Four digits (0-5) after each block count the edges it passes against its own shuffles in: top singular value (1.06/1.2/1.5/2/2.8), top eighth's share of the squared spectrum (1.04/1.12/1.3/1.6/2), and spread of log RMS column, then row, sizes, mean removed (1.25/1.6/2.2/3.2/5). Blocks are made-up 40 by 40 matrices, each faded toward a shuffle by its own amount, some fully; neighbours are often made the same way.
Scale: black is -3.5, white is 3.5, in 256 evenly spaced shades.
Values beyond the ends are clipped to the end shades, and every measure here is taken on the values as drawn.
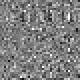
3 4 2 2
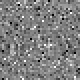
2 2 0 0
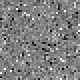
0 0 0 0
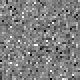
0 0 0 0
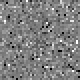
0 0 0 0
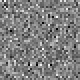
3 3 1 1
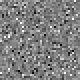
0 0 0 0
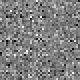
3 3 2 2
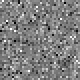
1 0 0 0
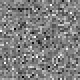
2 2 0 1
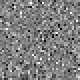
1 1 0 0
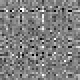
4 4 2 3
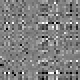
4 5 3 2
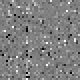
2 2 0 0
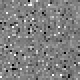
0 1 0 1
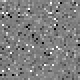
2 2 0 0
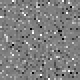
0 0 0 0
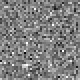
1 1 0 0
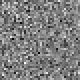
2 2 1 0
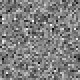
2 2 0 0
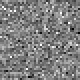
1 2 0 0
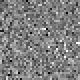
0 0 0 0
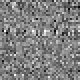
3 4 2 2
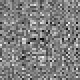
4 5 3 2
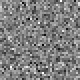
2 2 0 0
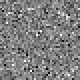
0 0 0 0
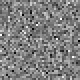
0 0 0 0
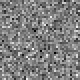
1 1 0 0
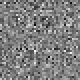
3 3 1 2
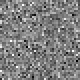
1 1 1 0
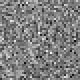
1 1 0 0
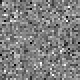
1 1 1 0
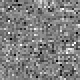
2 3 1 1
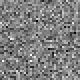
2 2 0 1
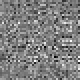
3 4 2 2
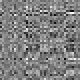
4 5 3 3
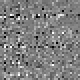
2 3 2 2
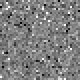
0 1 0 0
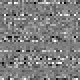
2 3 0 4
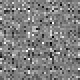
4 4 2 2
